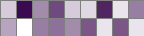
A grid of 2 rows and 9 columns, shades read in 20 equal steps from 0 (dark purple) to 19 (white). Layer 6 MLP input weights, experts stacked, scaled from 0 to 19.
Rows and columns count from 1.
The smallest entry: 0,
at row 1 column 2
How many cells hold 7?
0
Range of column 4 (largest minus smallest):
3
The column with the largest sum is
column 1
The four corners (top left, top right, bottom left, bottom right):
15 9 12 17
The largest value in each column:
15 19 10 8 15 16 17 17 17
